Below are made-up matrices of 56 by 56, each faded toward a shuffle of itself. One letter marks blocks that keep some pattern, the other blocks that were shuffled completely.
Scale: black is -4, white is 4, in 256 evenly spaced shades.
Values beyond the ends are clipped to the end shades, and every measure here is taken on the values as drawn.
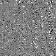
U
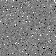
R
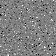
R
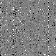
U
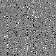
U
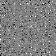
U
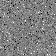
R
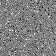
R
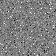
R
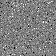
R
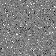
R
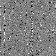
U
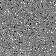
R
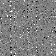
U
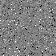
R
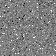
R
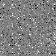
U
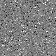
R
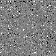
U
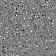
R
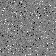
R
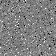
R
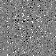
U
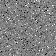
R
